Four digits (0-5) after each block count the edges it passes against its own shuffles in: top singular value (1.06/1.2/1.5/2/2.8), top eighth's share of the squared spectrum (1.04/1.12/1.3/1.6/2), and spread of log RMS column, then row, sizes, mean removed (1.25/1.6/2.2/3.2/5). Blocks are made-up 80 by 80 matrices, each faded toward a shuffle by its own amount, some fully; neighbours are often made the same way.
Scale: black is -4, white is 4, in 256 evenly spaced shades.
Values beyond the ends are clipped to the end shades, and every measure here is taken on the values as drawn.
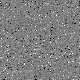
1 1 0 0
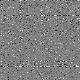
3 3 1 2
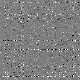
3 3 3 3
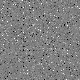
1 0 0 0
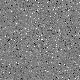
0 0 0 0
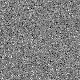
0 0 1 0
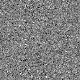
1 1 2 0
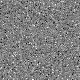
0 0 0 0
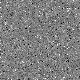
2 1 1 0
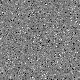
0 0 0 0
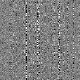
3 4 4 0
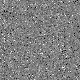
1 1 1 0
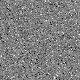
1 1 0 0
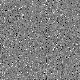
2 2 2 0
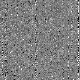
3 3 3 0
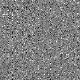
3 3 3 0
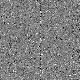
2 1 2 0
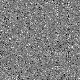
2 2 1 0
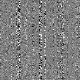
3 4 4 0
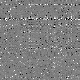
4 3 1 2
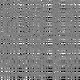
5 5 3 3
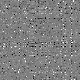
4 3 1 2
